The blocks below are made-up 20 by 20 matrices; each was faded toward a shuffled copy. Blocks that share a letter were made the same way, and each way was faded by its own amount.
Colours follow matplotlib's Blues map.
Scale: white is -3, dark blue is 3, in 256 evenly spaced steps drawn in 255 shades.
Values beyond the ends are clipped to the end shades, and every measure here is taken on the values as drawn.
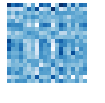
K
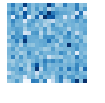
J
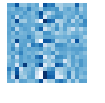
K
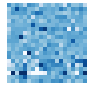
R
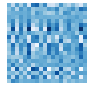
K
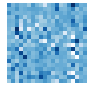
J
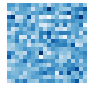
R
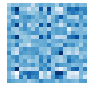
K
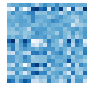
K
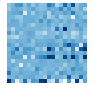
J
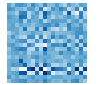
K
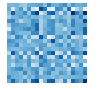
K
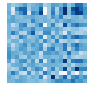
K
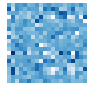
R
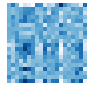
K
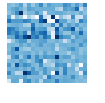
R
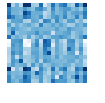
K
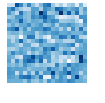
R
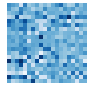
R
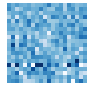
R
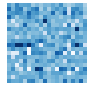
R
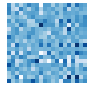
J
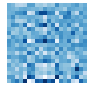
K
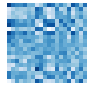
K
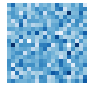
R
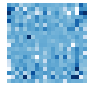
J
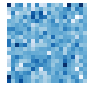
J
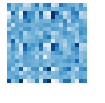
K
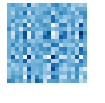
K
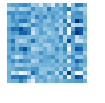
K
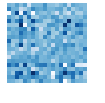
J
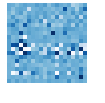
R
